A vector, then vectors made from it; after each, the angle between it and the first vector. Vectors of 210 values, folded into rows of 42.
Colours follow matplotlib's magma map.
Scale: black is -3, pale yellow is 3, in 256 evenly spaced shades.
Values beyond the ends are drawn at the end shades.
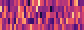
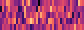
nearly opposite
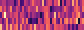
partly aligned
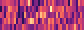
nearly opposite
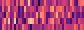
nearly opposite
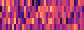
nearly opposite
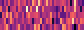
partly aligned
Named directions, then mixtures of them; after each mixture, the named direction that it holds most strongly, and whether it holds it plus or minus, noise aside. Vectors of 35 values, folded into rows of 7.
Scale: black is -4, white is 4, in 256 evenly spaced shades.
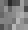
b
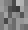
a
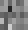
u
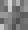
b, minus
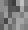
a, plus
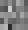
u, minus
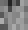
b, plus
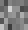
u, minus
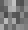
a, minus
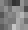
b, plus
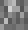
a, minus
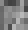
b, plus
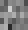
u, minus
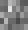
u, minus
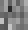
u, plus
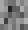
a, plus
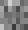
b, minus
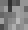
b, plus
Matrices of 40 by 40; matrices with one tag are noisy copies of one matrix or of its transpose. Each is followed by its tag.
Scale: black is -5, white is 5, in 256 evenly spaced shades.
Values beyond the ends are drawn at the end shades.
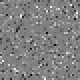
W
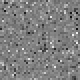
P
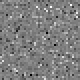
W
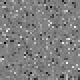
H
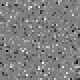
H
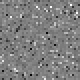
W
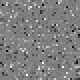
H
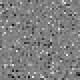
P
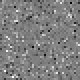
W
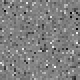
P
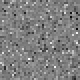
P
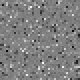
H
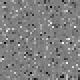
H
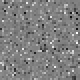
P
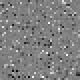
P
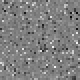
P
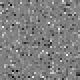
P
